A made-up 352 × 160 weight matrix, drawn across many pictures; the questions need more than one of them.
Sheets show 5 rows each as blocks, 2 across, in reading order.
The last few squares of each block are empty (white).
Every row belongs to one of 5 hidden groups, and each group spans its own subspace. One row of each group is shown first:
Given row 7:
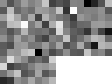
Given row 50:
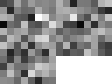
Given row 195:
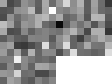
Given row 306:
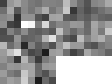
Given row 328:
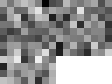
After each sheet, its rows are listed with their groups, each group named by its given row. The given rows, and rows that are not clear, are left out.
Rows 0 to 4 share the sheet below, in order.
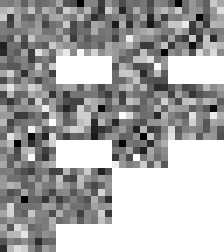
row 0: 50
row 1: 306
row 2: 306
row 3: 7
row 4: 195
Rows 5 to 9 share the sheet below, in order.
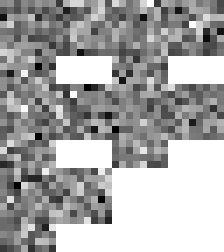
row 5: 50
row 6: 306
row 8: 7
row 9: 328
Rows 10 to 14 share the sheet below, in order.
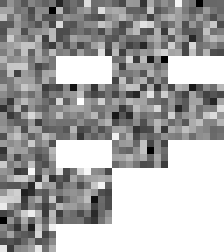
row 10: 195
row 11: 306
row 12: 328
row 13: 306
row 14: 306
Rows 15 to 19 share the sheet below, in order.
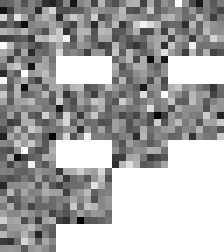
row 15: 7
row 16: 306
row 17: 328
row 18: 195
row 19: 50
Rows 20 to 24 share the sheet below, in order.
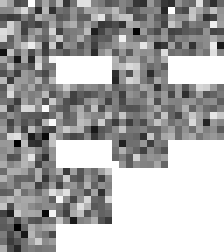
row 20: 306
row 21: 195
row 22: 306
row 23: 7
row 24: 195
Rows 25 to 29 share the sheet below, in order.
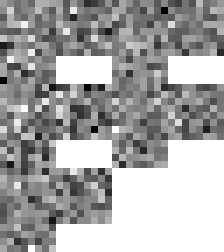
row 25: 7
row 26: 195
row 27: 7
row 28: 7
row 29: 328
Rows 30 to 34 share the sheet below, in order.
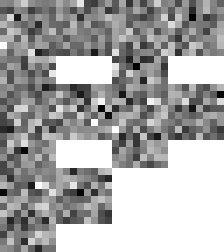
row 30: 50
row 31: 328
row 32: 7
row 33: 50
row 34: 50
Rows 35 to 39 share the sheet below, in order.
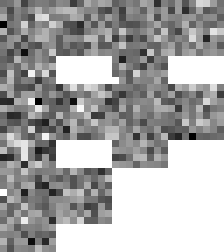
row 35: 50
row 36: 7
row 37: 50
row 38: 50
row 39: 50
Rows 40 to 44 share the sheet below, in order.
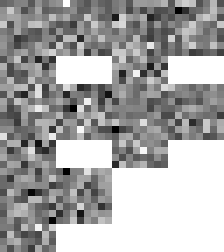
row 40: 306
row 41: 50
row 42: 306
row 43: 7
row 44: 306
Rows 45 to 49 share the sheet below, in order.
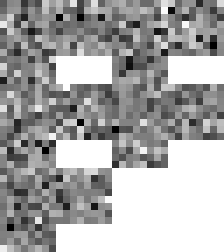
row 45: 328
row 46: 195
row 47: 306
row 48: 7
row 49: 7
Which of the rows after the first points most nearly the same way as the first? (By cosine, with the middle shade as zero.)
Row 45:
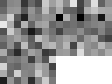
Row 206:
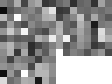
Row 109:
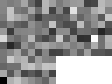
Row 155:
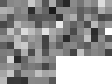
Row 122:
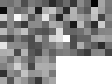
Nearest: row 109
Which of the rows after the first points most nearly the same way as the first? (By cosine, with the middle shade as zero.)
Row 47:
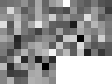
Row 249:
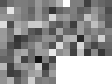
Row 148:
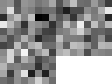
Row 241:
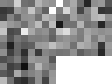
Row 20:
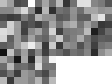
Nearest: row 249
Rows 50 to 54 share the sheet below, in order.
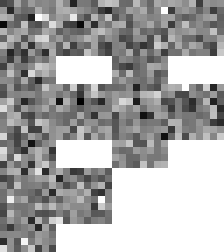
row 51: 195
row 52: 328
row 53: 328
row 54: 7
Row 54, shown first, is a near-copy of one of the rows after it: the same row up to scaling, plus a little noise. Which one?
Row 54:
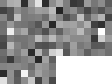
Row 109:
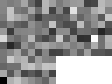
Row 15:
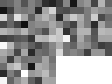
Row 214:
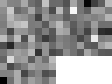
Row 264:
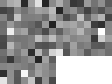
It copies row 264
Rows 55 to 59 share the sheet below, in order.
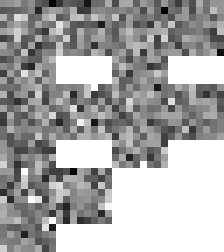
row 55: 7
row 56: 195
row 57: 7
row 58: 328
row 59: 328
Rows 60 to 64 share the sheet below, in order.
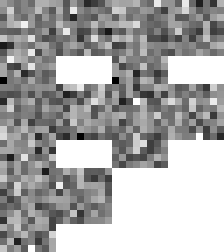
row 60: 7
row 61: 7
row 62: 50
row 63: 328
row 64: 328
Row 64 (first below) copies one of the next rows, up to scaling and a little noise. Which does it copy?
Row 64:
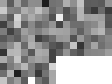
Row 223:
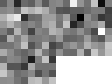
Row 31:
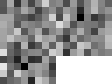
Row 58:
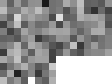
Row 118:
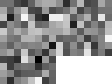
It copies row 58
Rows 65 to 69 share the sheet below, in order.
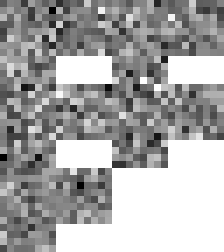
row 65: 195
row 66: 328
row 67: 195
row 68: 328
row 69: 328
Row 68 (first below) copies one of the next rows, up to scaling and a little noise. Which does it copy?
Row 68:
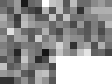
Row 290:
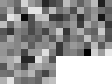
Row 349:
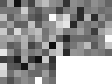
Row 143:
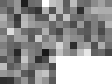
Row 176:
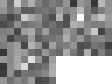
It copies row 143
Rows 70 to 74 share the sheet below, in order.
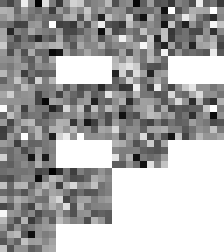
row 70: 7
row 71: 195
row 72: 50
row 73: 7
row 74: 7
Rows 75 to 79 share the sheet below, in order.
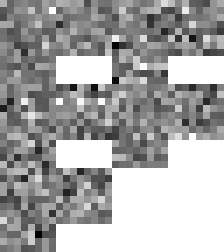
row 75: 195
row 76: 7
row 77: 328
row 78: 50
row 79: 306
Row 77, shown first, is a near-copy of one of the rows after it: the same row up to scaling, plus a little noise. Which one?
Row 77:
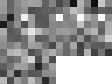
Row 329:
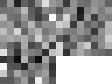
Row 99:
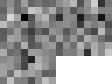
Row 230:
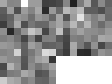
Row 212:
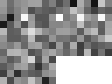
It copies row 212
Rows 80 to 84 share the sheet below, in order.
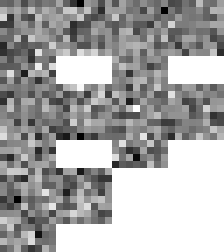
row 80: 50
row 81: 195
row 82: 50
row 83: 7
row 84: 306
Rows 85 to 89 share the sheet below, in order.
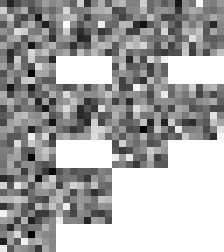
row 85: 306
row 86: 306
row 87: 306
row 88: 195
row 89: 7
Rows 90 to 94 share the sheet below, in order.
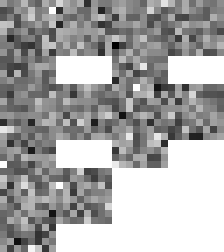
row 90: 195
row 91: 7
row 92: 7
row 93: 328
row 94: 328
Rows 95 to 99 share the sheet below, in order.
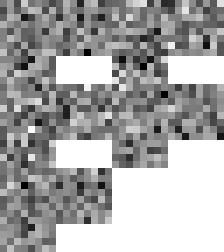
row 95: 328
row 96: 7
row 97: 306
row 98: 195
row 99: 328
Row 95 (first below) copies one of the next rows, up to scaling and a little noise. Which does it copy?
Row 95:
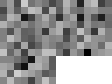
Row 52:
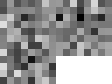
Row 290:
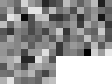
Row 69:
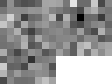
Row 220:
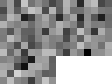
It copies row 220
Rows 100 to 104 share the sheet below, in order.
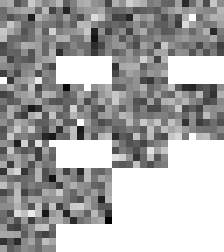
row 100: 306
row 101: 328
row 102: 306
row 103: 50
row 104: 195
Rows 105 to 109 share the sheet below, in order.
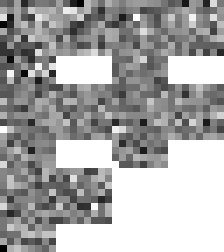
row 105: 50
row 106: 328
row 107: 7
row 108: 7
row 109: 7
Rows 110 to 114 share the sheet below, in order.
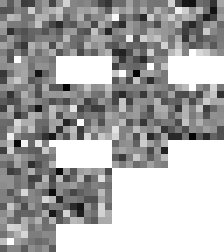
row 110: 195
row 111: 50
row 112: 306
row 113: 50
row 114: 195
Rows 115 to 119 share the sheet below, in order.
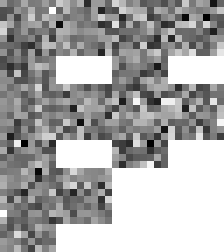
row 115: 195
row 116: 50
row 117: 306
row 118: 328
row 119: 7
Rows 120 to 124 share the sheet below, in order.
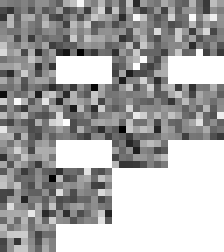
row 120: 50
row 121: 328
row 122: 7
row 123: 195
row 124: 195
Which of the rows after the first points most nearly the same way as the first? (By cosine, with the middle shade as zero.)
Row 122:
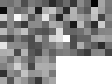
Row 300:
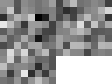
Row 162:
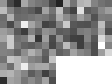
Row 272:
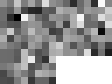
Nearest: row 272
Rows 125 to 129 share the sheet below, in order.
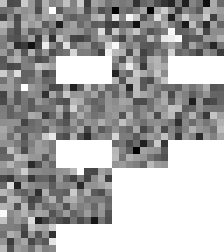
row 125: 195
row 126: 7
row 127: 328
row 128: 328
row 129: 50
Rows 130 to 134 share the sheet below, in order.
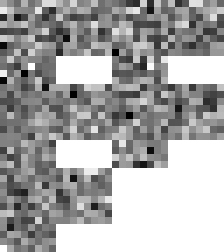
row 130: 7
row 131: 306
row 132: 7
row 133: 306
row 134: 7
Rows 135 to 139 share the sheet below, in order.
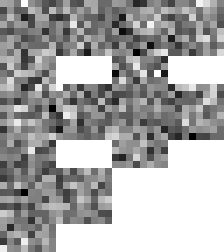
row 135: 328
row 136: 50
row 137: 7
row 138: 50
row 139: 7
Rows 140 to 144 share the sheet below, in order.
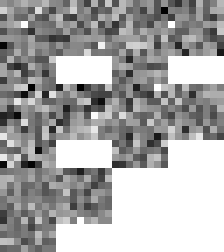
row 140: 7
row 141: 195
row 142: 306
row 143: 328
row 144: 50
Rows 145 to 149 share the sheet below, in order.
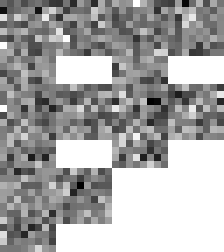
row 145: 7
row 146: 328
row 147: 50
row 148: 50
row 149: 328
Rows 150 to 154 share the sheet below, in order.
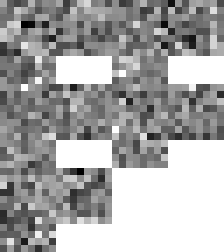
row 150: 306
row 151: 195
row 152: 328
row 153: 50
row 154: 50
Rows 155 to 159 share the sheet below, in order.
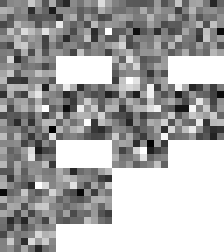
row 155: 195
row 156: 195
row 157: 306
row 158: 306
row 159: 50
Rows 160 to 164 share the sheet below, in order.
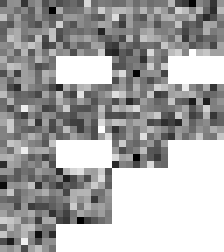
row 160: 195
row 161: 50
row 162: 195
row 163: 7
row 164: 50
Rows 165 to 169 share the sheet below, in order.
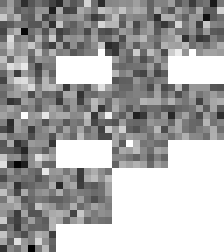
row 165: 195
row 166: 50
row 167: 195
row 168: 195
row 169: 328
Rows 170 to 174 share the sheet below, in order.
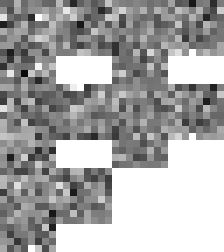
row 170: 50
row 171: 50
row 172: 50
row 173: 50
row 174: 328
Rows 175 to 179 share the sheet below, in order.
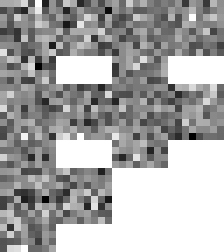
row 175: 306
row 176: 328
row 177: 50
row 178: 50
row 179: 195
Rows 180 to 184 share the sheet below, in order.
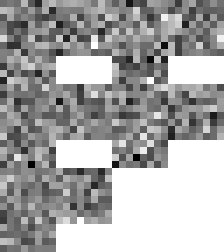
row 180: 7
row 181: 328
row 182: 328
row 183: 7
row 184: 50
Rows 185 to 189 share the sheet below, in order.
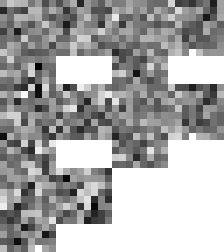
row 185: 306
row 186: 50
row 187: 306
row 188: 50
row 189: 306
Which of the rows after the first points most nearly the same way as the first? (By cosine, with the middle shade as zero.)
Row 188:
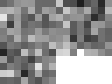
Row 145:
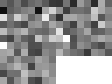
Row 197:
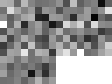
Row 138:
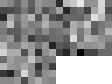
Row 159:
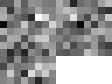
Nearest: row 197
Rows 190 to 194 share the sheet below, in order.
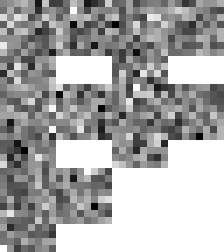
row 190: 7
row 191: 50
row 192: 195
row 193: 328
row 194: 7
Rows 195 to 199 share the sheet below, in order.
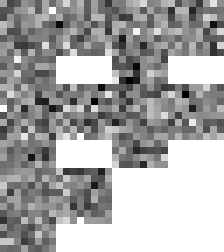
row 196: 195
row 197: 50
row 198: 7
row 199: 50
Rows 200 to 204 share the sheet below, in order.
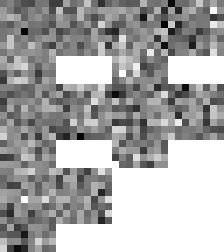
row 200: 195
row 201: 195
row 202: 50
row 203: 7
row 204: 195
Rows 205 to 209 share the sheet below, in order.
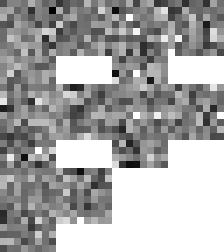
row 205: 195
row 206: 7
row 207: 50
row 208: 195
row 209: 50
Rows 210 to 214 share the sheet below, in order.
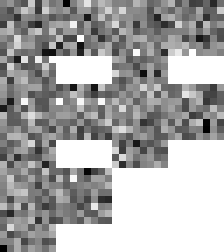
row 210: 306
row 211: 50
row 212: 328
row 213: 7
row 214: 7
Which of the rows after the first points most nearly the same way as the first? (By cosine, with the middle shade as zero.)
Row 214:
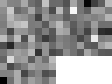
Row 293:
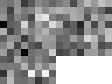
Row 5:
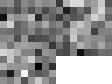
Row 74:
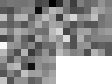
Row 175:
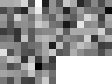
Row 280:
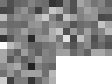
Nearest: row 5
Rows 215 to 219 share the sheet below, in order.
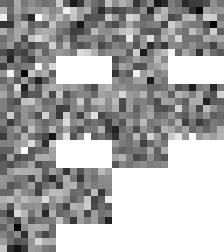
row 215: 50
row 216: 7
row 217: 328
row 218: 50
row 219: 195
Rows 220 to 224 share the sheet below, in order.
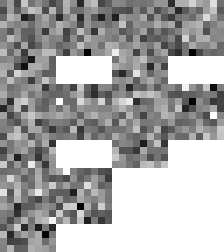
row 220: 328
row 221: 50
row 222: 328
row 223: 328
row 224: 306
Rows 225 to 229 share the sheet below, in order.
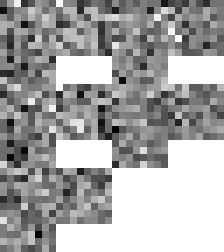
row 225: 195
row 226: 7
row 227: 195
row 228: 7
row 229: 306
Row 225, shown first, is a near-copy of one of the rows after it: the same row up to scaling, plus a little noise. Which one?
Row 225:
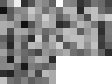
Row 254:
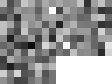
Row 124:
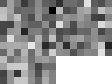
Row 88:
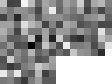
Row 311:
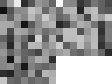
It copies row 311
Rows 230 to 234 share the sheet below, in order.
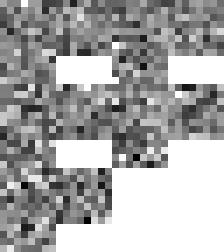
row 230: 328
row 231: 7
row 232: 306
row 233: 50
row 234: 328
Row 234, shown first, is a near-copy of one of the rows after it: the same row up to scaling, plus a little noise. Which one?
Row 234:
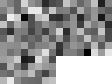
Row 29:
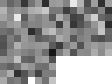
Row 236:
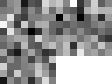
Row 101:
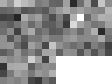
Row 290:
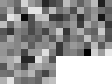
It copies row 290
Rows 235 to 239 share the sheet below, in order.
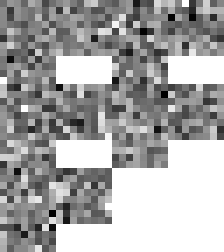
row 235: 7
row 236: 328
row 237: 195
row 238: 195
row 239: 328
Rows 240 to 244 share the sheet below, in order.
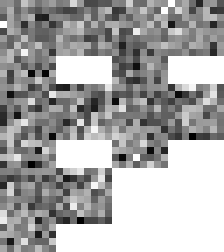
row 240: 50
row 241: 195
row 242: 306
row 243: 50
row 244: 50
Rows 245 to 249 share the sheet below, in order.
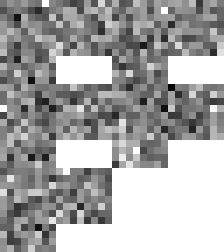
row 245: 328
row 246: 195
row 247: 50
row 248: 195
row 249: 306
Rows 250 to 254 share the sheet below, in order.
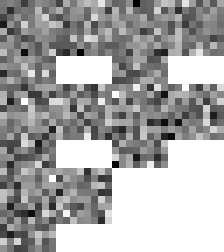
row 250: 50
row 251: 328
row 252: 328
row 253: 7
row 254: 195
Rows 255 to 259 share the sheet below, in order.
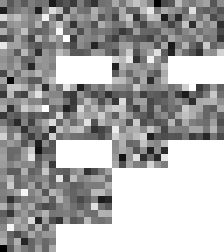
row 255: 7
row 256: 328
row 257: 306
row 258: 50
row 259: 7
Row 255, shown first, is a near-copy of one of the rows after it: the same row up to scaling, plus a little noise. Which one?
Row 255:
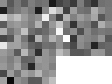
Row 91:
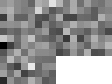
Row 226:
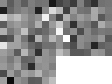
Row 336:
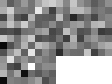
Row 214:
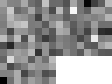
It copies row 226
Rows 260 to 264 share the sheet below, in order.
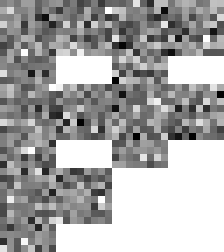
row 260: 50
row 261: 7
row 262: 7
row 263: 50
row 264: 7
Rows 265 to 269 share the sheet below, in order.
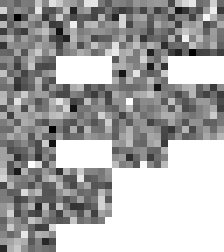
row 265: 7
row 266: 50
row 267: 328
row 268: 328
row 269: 195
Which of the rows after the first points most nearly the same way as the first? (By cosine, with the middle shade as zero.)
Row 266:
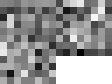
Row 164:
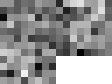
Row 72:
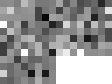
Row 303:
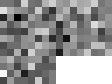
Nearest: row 164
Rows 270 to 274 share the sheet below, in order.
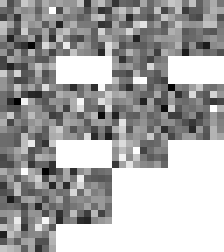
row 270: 195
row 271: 306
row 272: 328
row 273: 195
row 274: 328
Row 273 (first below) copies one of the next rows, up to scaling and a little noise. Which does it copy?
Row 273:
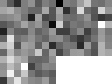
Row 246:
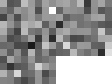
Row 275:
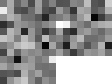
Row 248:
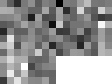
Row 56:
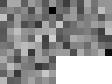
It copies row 248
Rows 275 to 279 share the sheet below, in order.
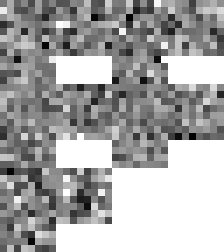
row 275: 195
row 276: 328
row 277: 50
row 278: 50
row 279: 306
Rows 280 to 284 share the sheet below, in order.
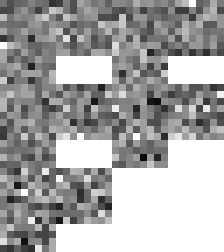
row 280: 7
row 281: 50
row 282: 50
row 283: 50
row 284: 7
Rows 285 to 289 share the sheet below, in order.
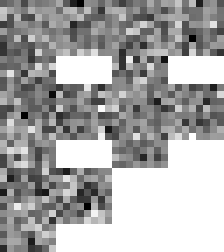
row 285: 50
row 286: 306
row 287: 195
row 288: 50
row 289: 306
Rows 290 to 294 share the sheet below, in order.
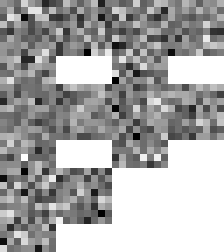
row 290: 328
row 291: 7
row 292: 50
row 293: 50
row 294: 7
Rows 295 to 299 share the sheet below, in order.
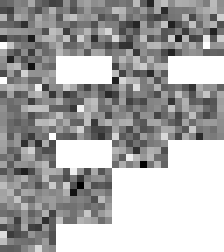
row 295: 7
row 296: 7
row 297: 306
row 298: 328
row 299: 328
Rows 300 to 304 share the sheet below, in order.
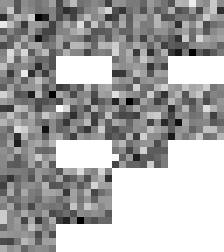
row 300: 50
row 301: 50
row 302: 195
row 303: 7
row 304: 50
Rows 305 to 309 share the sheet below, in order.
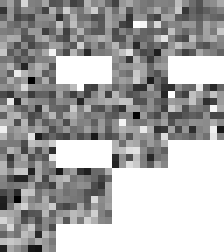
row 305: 328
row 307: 50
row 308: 195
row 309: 306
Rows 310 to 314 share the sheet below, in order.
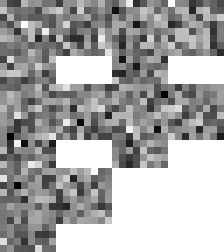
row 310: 195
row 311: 195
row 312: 306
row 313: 195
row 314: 7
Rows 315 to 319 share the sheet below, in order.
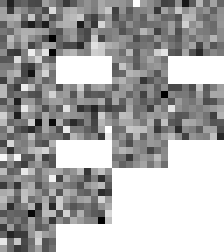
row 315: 306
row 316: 328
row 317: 195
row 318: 195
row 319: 195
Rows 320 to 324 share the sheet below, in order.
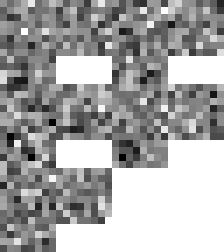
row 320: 195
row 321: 195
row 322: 306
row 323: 195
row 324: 195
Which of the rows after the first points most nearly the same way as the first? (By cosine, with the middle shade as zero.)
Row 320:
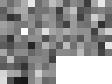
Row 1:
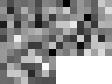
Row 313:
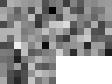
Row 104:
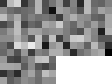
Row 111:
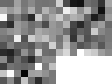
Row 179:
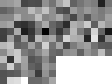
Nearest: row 313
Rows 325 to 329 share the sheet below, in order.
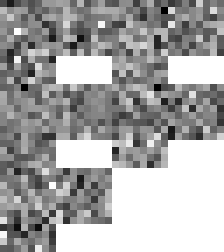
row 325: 306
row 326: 195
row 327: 328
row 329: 328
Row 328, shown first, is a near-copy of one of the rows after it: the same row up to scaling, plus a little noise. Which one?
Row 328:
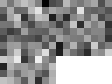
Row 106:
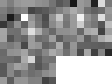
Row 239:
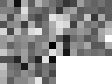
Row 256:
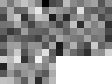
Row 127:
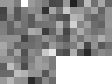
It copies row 256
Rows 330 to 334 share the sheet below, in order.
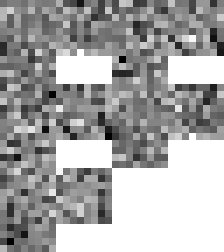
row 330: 50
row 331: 195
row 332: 195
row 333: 50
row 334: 195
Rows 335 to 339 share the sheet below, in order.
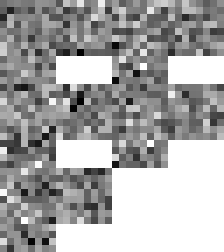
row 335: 50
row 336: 7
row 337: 328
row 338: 7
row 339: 50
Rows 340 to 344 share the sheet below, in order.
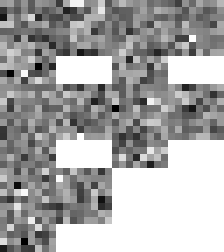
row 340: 50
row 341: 306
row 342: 50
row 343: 50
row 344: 7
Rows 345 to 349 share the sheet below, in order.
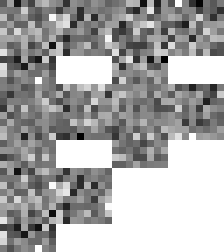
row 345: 328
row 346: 306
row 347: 50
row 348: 50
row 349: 328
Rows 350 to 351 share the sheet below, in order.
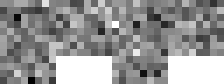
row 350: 328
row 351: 50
